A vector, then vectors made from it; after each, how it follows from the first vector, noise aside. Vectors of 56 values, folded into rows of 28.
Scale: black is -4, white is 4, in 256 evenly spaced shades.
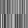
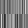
copied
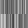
sign-scrambled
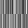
reversed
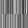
reversed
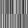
reversed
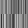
negated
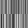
negated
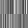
reversed
